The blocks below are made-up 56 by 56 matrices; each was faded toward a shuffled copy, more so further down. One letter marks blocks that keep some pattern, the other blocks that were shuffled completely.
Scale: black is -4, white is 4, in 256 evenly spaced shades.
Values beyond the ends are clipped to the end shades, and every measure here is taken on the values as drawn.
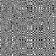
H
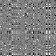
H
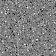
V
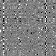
H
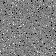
V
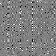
H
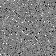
V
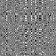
H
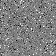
V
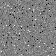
V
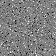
V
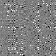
H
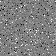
V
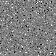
V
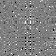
H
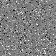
V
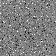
V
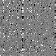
H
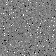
V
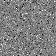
V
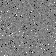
V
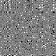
H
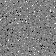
V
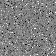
V
